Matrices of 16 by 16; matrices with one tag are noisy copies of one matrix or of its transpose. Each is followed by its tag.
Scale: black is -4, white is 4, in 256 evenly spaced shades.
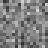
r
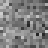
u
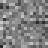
r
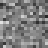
r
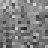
u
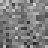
u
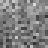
u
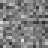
r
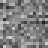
r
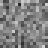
r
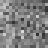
u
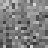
u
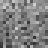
u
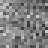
u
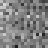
u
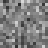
r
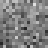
u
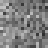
u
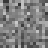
r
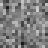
r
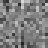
r
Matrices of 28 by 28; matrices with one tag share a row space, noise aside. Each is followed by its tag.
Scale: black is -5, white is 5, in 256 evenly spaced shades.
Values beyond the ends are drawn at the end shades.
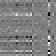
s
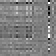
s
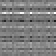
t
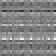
t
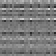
t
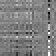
s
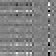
s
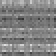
t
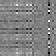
s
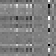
s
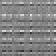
t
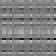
t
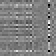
s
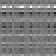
t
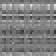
t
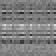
t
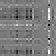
s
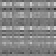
t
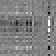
s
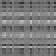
t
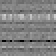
t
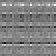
t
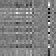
s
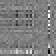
s
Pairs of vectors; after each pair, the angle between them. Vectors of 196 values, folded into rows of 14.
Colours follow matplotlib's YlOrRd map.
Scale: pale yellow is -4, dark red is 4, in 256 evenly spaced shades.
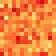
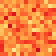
orthogonal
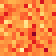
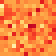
partly aligned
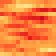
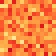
orthogonal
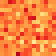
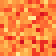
nearly opposite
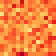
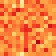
nearly opposite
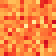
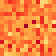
nearly opposite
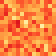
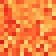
partly aligned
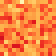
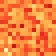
orthogonal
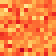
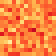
partly aligned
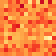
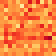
nearly opposite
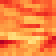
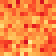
partly aligned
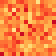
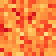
partly opposed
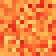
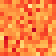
nearly opposite
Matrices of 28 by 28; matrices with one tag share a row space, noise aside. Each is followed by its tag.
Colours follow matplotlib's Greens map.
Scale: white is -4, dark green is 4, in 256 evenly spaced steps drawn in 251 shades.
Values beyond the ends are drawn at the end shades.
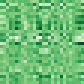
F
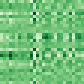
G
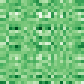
F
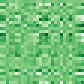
F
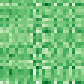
G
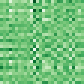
G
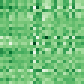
G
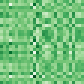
G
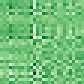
G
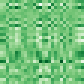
F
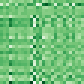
G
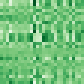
G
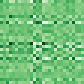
G
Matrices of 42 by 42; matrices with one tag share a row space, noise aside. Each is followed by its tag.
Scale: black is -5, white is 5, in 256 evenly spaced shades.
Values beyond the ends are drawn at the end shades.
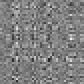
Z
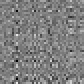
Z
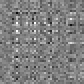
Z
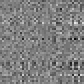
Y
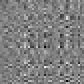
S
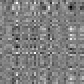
Z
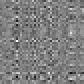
Z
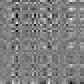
Z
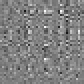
S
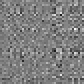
Y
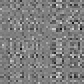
Y
